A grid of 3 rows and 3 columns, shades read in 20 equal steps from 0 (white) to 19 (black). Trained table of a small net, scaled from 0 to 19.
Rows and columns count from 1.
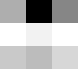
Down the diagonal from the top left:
6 1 3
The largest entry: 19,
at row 1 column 2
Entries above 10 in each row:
1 0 0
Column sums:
10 25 12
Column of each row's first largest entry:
2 2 2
